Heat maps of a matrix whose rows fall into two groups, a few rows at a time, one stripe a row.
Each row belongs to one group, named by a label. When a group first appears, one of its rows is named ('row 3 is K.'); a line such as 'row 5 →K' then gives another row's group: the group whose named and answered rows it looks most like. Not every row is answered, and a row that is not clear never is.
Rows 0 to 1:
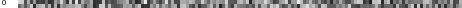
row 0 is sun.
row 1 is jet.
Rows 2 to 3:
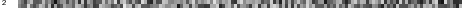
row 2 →sun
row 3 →jet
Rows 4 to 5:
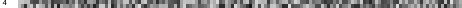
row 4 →sun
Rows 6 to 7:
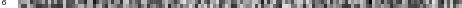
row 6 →sun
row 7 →sun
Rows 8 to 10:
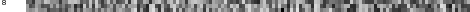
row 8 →jet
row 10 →sun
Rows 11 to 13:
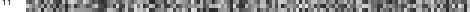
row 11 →jet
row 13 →jet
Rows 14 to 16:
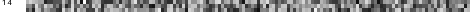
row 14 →sun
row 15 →jet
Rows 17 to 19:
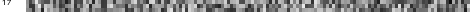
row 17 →sun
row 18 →jet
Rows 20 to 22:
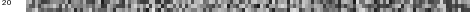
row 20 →sun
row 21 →jet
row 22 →sun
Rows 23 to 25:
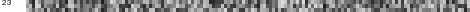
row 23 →jet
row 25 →sun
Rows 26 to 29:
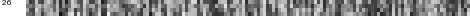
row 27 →jet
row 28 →jet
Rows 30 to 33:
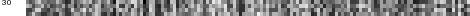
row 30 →sun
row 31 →sun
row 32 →sun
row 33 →sun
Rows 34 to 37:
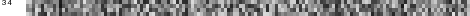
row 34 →sun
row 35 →jet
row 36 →jet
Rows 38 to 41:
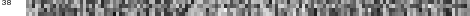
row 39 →jet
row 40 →sun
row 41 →sun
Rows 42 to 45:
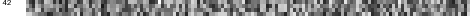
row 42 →jet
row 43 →jet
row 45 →sun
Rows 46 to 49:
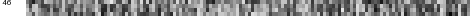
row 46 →jet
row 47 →sun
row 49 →sun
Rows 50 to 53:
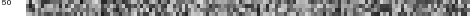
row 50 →sun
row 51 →jet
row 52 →jet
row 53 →sun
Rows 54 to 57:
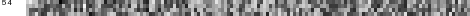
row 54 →sun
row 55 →sun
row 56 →sun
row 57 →jet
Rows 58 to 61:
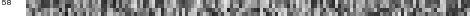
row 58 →sun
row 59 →sun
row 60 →jet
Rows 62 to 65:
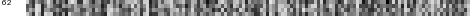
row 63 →jet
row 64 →jet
